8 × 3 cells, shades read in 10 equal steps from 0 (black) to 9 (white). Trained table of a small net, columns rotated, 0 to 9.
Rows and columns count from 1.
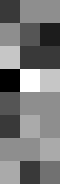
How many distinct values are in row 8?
3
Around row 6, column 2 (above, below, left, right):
5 5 2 5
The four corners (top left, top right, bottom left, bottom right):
2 5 6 4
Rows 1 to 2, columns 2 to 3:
5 5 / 3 1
